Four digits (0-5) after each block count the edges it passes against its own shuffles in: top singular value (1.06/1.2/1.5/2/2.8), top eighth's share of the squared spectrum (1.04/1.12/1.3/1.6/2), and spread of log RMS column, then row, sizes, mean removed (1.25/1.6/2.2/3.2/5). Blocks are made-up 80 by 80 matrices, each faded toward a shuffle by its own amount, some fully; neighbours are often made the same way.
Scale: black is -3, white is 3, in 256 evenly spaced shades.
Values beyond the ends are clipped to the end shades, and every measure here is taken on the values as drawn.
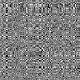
5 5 3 3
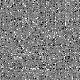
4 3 1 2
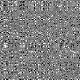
4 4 2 3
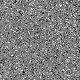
1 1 0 0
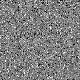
3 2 0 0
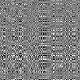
5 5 4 4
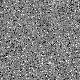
0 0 0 0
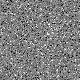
0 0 0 0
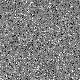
0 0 0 0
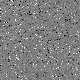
0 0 0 0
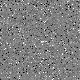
1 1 1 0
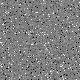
0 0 0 0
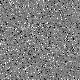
0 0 0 1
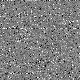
1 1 0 1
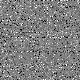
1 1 0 2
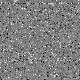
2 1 0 1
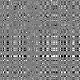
5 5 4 4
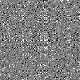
4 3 1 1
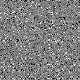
4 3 1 2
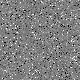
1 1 0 0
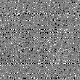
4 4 1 3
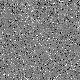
2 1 0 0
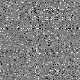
4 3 1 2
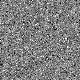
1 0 0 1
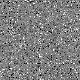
2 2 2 2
